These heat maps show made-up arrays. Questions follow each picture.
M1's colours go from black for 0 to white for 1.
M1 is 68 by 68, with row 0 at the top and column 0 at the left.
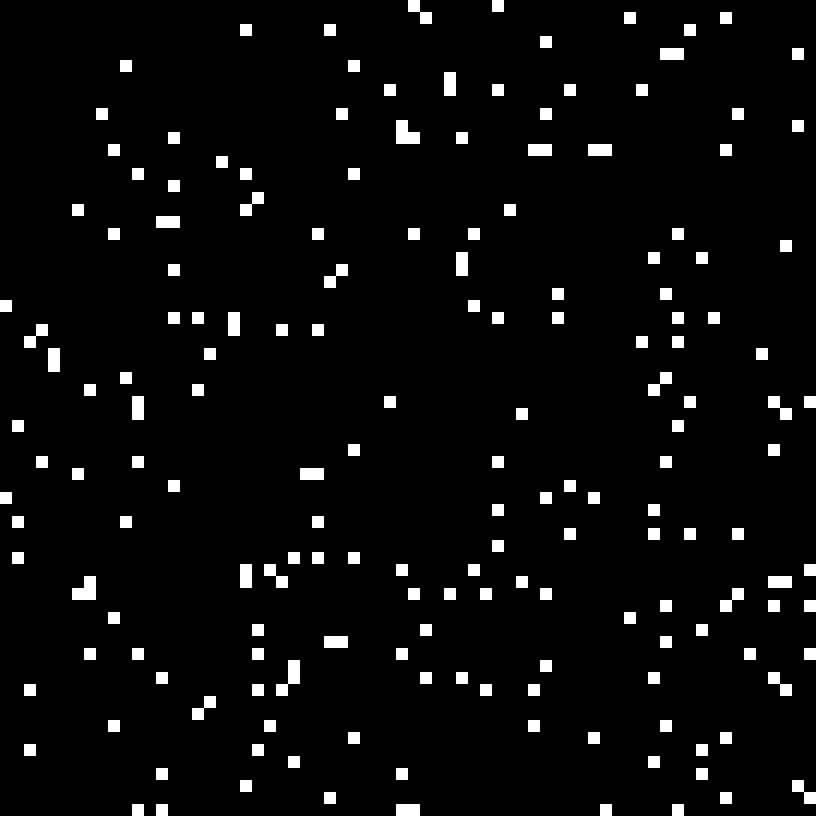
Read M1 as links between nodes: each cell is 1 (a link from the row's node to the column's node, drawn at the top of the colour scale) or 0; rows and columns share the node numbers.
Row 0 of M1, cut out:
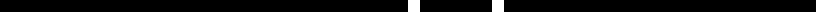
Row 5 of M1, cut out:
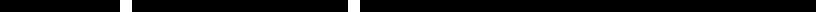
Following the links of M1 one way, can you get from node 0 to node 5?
no
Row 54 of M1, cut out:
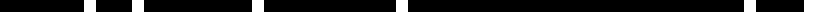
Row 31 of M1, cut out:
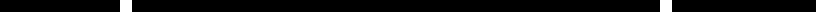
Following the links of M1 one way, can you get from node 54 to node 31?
no
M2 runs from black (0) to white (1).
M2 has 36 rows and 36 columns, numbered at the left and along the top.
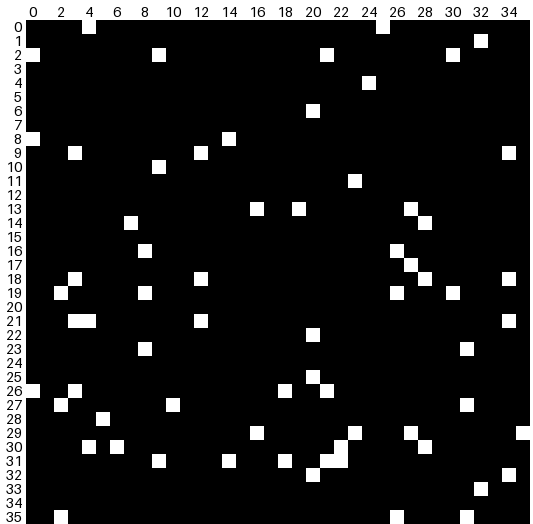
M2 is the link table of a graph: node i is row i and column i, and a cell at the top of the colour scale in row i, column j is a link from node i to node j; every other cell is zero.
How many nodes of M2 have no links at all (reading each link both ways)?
1
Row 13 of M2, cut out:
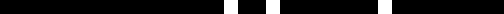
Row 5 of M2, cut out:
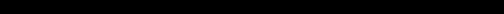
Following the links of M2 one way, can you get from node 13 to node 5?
yes
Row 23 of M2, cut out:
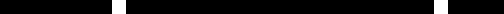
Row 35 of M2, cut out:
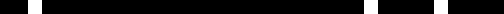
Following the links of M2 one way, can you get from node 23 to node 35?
no
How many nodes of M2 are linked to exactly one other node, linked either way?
7
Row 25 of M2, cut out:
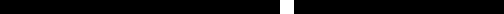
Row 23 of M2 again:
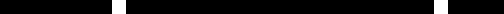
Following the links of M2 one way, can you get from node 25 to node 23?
no
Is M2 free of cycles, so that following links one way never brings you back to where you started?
yes
